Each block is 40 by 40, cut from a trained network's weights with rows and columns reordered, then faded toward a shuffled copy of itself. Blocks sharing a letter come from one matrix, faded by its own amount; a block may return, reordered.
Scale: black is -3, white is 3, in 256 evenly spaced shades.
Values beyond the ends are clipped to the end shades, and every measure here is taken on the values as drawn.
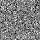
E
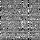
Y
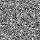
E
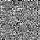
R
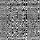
Y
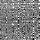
Y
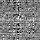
Y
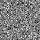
E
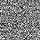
R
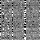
Y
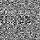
R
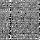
Y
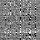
Y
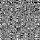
R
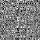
R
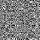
R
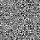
R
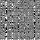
Y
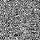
E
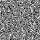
E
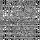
Y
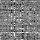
Y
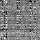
Y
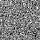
E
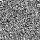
E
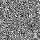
E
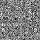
E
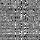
Y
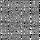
Y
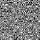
R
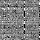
Y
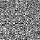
R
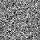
E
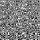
R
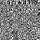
R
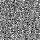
E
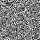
E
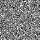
E
